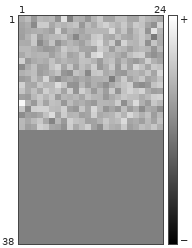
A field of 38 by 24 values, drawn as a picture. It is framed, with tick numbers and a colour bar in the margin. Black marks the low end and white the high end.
The table splits into 2 rows of 1 panel. Panel 1,1: high, fine-grained. Panel 2,1: middling, flat.
